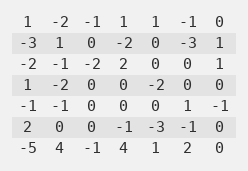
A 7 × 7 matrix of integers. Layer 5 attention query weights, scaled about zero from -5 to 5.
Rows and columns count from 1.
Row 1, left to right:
1 -2 -1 1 1 -1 0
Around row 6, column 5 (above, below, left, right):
0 1 -1 -1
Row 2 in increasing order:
-3 -3 -2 0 0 1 1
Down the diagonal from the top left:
1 1 -2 0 0 -1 0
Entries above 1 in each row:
0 0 1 0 0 1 3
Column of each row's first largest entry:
1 2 4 1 6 1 2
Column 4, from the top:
1 -2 2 0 0 -1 4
